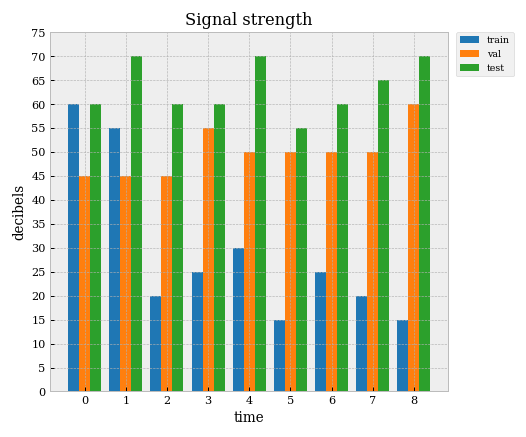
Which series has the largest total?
test
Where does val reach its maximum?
8
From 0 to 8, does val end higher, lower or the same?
higher
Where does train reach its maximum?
0
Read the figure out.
Title: Signal strength
x-axis: time, ticks 0 1 2 3 4 5 6 7 8
y-axis: decibels, ticks 0 5 10 15 20 25 30 35 40 45 50 55 60 65 70 75
Legend: train, val, test
Values:
train: 60 55 20 25 30 15 25 20 15
val: 45 45 45 55 50 50 50 50 60
test: 60 70 60 60 70 55 60 65 70
